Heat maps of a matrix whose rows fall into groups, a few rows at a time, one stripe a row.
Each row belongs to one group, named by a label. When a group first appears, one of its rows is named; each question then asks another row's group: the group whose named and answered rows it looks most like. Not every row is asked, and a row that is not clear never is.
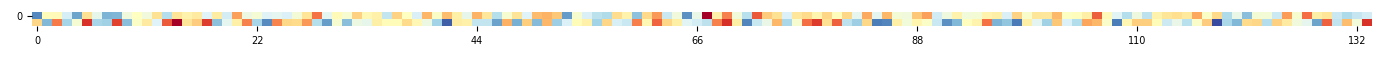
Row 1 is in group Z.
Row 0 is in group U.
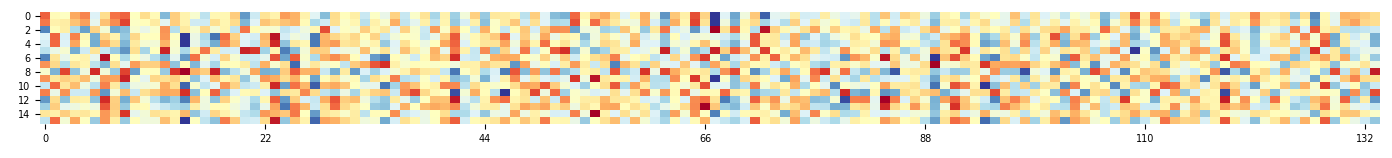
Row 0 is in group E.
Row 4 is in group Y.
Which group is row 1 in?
E
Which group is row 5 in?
U
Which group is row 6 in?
Y
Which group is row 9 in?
E
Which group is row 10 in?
Y
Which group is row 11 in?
Z
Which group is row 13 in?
Y
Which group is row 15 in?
Y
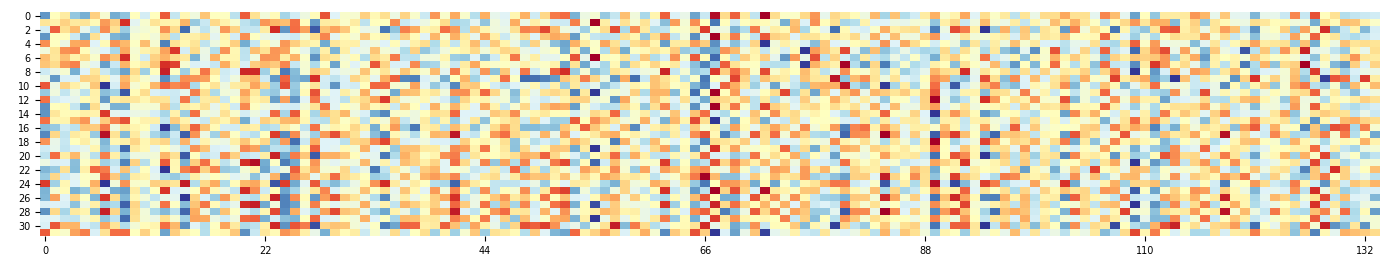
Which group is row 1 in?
E
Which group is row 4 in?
E
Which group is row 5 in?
Z
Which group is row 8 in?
U
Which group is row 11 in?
U
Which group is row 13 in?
U
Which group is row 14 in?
Y
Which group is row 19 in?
U
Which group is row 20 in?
Y
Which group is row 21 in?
U
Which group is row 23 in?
Y
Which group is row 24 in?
Z
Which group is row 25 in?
U
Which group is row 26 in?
Y
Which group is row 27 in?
U
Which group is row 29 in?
U
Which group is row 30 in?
Y
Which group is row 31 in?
E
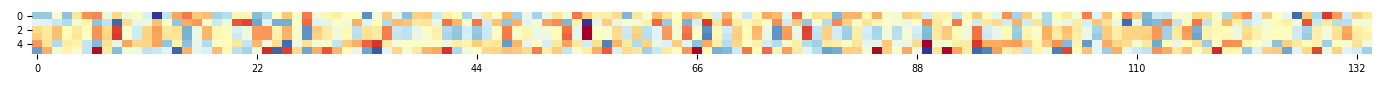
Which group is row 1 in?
U
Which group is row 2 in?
E
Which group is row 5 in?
Y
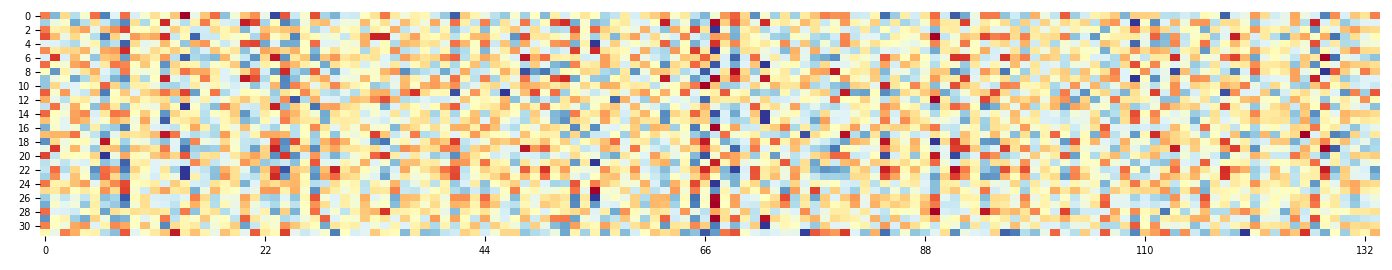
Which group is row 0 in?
Z
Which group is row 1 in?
U
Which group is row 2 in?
E
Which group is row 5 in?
E
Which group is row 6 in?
Y
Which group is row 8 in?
Z
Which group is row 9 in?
U
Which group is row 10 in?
Y
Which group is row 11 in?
Z
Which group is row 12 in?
Z
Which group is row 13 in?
Y
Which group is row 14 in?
E
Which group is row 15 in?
E
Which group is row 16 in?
U
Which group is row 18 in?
Y
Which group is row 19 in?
Y
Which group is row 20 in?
Z
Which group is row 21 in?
U
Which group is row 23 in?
Y
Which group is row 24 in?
E
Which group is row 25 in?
E
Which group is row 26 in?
U
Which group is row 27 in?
U
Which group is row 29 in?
U
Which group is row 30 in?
E
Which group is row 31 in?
Z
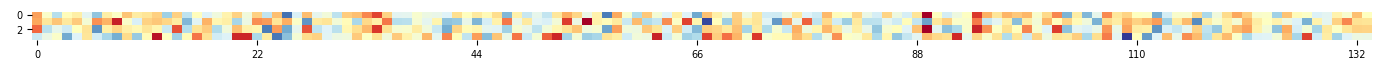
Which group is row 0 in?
Z
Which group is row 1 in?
E
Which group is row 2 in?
Z
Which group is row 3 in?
U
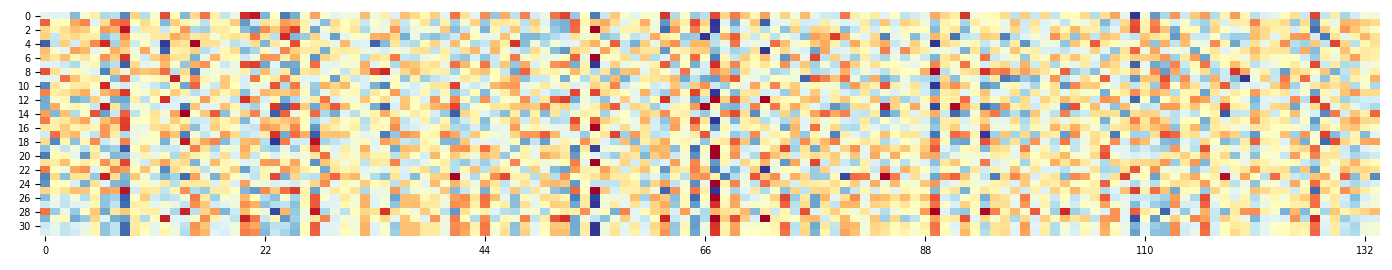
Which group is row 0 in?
U
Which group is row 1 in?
E
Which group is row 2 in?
E
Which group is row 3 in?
Z
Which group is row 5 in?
E
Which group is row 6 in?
E
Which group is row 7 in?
U
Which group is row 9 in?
Z
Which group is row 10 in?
Y
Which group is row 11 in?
E
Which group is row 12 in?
U
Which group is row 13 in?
Y
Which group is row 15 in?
E
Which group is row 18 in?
Z
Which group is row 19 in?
U
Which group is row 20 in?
U
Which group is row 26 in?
U
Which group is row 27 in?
U
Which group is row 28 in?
Z
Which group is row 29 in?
U
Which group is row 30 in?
U
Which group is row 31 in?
U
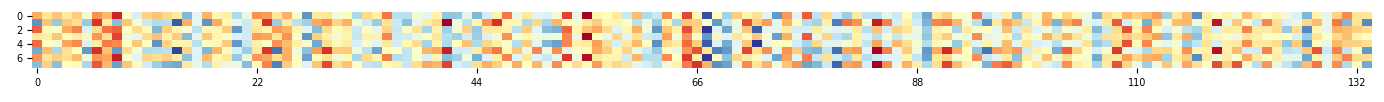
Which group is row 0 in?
E
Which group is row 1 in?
Y
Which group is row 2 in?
E
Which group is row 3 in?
E
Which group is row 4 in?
E
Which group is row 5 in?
Y
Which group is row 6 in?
E
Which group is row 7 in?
Y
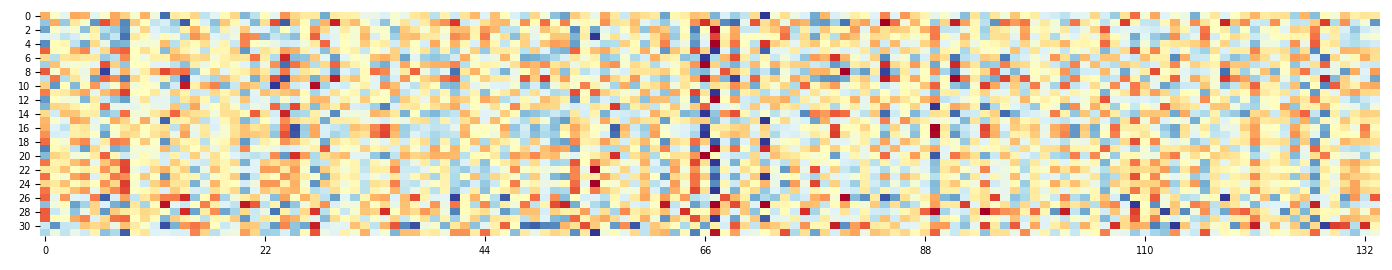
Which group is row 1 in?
Y
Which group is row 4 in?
U
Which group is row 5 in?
E
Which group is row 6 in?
Z
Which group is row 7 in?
Y
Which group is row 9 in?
Y
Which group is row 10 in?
Z
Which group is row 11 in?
E
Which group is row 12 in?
U
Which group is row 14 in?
Z
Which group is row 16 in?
Z
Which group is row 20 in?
Y
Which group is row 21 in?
E
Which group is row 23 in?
E
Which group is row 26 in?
Z
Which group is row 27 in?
U
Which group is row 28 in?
Z
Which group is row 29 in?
E
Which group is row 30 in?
Z
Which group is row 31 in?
U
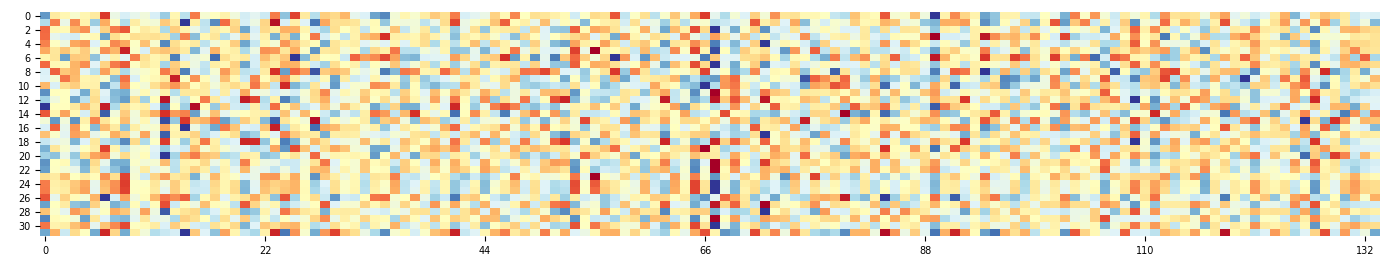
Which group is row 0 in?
Y
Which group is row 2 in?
E
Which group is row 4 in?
E
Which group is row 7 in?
E
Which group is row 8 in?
Y
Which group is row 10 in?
Z
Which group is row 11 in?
U
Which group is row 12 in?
U
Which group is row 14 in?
Z
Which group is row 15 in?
Z
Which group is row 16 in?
Y
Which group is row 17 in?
E
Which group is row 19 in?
Y
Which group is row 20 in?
Z
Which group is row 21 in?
U
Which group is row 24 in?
E
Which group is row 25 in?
E
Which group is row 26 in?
Z
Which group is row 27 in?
U
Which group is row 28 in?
E
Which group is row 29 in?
U
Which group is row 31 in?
Y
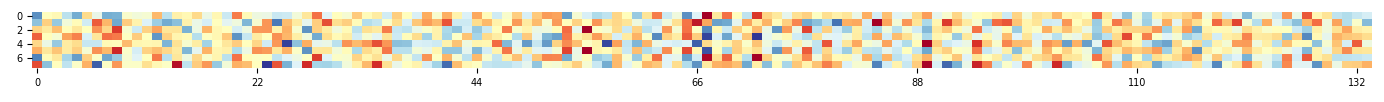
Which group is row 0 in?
U
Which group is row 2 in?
E
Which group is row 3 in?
E
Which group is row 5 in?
E
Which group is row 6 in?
U
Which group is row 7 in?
Z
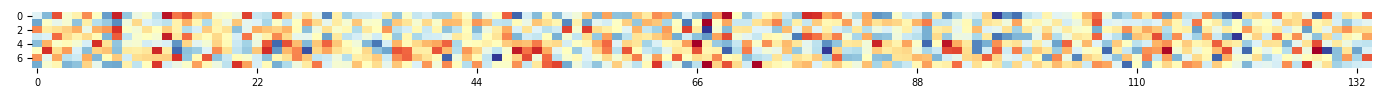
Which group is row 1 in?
U
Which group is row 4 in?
Y
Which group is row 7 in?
U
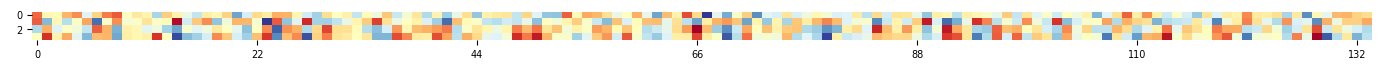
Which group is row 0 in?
E
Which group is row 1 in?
Z
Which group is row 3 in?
Y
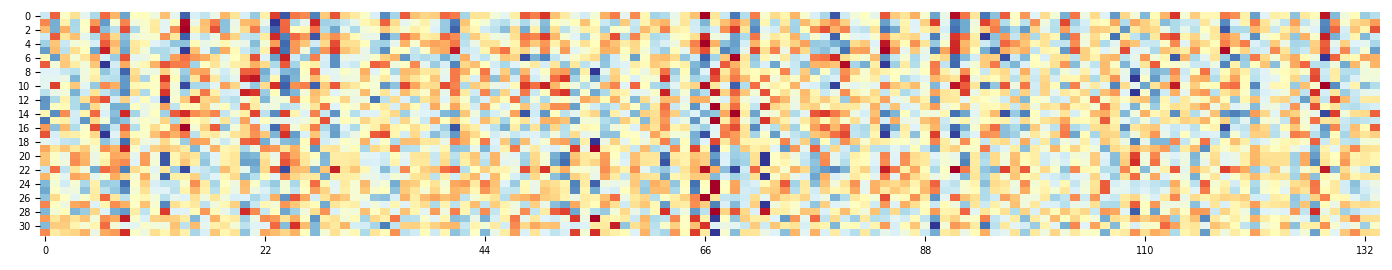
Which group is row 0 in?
Y
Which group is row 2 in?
Z
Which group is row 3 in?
Y
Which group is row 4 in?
Y
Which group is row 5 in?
Y
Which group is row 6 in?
Z
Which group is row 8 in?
U
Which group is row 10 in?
Y
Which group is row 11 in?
U
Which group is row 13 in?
U
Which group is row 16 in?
Z
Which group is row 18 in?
U
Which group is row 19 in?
E
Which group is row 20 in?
E
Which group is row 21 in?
E
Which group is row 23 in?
E
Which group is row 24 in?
U
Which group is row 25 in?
U
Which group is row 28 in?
U
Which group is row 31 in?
E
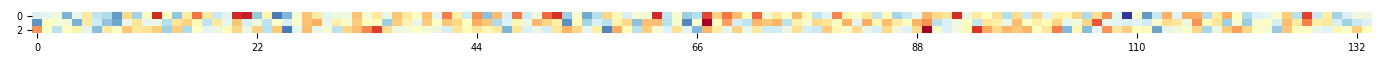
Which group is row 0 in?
U
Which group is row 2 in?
Z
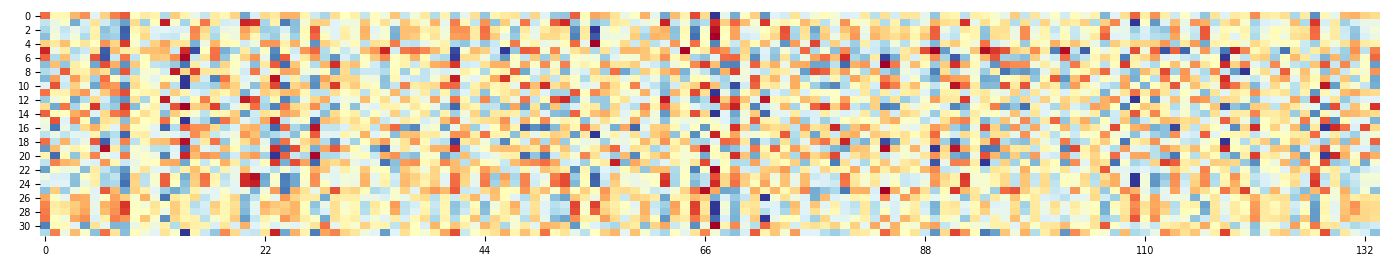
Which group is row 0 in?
E
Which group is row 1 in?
U
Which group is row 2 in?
U
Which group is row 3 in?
U
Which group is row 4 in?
E
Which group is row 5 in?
Z
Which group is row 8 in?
Z
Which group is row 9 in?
Y
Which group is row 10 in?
Y
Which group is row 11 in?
E
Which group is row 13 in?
Z
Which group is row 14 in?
E
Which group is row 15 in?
Y
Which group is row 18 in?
Z
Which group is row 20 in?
Z
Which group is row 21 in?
Y
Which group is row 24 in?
U
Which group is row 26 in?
E
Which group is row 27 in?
E
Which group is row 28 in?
E
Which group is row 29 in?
E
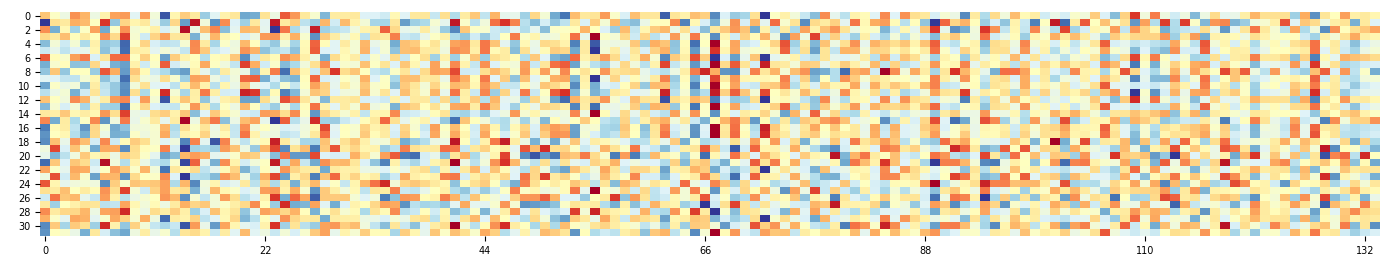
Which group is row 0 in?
E
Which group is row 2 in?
Z
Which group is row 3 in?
E
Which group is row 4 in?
U
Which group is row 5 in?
U
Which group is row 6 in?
E
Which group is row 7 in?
U
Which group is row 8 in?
Y
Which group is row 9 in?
U
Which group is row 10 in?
U
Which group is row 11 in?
U
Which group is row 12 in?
E
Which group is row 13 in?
U
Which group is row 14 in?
E
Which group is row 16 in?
U
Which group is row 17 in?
U
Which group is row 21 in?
Y
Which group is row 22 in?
E
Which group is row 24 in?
Z
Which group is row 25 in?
E
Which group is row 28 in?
E
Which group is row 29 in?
E
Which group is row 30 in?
Y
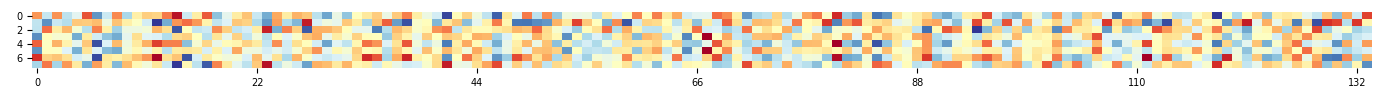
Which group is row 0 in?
Z
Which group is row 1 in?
Z
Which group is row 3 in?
U
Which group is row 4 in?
Z
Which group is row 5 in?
U
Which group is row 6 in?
Z
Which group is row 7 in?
Y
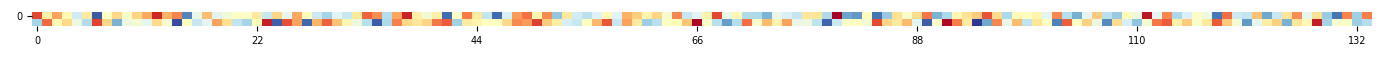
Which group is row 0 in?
Z
